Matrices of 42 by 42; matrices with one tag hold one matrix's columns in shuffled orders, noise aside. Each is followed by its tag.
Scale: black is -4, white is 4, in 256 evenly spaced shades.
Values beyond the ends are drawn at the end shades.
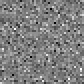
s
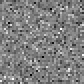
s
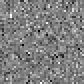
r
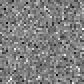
s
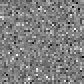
s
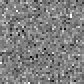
r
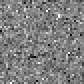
r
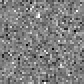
r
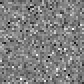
s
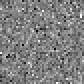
r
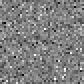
s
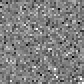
s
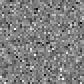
s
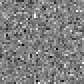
r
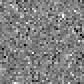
r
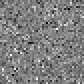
s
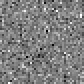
r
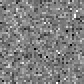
r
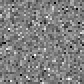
s
